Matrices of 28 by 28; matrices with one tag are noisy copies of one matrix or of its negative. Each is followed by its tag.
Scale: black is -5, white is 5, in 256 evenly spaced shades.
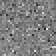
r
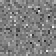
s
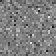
s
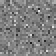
s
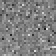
r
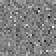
s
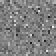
s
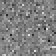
r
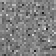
r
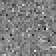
r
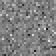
r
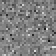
r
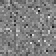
s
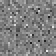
s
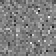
s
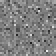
s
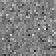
r
